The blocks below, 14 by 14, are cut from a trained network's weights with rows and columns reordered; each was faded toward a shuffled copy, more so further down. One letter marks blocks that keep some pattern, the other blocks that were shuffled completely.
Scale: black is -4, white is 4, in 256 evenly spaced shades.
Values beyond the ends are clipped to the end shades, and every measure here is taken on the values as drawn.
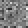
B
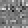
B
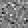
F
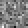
F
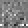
B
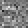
B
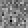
F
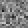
B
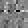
B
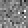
F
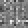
B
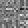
B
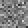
F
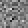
B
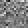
B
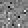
F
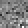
F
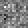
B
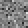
F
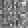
B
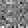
B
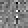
B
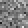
F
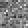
F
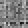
B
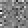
B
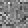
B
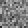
F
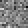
F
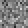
F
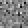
F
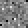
F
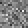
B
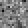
F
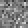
F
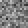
F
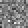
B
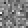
F
